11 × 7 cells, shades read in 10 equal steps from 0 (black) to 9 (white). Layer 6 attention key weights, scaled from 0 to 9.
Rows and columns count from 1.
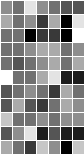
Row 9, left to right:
7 4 4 5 4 5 5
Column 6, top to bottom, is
3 0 0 4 4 1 6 6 5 1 0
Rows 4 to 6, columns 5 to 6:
6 4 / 6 4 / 8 1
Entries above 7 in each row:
1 1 1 0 0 2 0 0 0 1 0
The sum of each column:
54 46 48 45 50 30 54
